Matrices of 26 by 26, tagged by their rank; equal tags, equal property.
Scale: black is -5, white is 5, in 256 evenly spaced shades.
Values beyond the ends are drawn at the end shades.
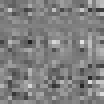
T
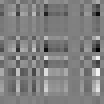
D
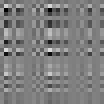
D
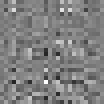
T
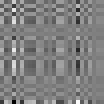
D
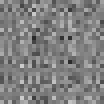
T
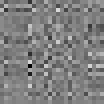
T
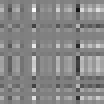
D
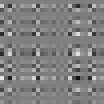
D
